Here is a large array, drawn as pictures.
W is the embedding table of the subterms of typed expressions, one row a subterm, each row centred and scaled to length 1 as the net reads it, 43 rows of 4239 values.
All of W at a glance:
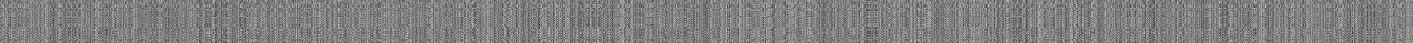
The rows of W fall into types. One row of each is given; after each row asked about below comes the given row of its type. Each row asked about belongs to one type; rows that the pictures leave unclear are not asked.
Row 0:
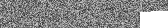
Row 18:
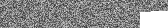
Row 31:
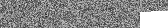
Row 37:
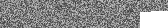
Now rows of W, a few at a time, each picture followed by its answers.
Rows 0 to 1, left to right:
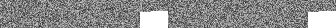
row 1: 0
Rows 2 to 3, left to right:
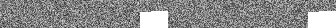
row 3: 37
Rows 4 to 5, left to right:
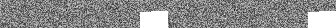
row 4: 31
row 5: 18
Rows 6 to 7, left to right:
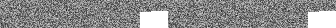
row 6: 18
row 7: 37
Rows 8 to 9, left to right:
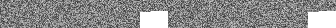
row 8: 0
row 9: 18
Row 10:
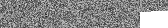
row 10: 31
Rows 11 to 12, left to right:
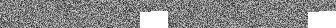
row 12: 18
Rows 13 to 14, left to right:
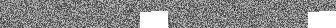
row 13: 37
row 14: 18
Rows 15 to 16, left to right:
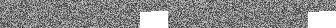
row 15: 37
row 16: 37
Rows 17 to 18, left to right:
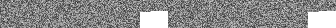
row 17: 0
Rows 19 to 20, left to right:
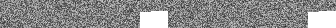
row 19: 37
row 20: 18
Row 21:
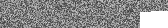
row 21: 37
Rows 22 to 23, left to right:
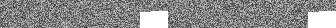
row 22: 18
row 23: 37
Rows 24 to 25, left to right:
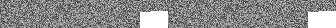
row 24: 0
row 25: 0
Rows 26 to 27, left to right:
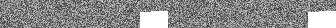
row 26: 37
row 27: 0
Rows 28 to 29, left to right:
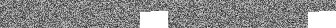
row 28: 18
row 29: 37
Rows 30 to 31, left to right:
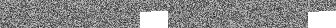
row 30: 37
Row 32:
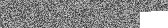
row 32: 18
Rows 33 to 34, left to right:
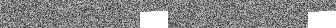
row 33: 31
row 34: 37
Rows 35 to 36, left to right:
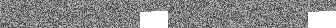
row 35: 31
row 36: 31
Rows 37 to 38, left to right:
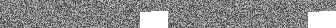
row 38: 31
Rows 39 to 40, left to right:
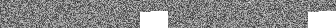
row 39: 0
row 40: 0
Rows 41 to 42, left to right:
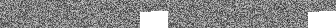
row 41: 0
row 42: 31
